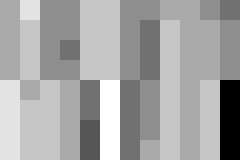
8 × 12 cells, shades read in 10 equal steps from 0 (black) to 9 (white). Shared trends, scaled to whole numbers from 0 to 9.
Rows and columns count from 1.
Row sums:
69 70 69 70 69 70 69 70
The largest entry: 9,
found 4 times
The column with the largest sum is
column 6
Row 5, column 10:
6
